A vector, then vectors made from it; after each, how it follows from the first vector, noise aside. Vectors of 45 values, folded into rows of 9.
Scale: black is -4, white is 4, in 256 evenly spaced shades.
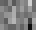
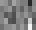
negated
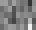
negated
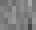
shrunk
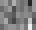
negated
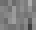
shrunk
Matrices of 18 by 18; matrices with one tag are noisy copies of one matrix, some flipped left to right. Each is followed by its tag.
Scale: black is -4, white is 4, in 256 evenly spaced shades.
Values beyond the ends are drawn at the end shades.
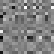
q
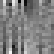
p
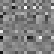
q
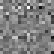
q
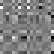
q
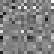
q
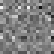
q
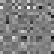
q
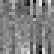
p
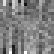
p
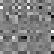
q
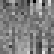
p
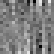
p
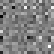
q
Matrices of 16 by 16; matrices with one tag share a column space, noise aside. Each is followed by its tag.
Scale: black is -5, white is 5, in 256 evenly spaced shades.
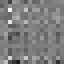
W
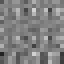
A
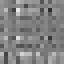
A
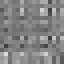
A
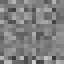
W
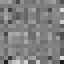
W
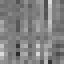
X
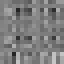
A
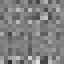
W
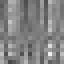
X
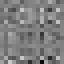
W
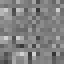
A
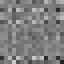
W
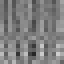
X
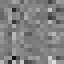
W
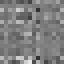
W
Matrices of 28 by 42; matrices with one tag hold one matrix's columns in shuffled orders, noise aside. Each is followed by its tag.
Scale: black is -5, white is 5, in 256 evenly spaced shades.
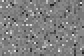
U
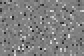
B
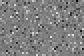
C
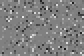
C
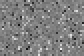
B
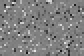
U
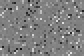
C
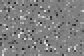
B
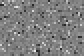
U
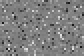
B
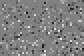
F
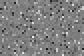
C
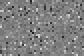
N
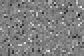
U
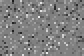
N
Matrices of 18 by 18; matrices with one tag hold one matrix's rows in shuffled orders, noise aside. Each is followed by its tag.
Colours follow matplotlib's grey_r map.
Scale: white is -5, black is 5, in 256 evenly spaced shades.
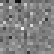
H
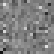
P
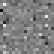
P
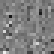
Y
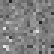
Y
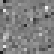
P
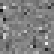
P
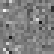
Y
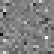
P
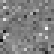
P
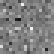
H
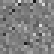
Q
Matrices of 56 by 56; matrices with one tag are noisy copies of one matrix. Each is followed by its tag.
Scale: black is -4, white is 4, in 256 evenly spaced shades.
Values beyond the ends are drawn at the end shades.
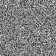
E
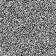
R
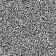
R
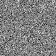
E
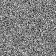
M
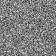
M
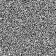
R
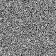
R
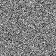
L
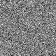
L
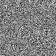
E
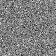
R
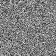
L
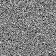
L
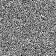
R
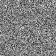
E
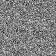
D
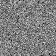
L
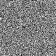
R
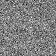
D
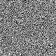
R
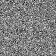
D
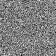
R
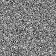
D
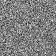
M
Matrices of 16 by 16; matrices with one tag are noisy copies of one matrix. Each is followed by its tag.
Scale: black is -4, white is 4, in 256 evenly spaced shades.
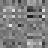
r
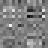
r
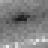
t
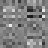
r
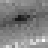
t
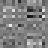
r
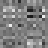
r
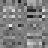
r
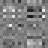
r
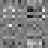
r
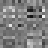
r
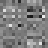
r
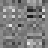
r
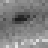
t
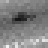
t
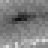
t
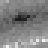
t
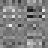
r
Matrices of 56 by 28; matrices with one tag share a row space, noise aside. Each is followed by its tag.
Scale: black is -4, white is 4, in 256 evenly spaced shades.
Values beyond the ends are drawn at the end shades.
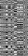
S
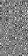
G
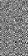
G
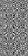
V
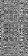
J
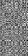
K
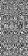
J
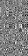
G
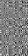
G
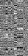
S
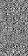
V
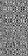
V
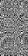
J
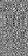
V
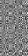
G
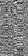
S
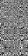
J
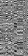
S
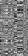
S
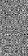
K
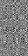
V
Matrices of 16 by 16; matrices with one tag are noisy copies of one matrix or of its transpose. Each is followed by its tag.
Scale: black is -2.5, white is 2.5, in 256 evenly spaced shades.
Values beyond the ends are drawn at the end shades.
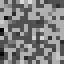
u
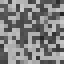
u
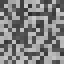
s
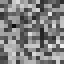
u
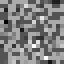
u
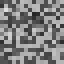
s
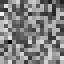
s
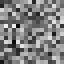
s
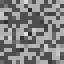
s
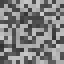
s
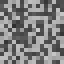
s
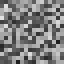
s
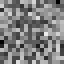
u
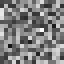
s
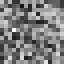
u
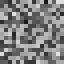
s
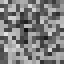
u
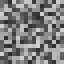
s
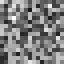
u
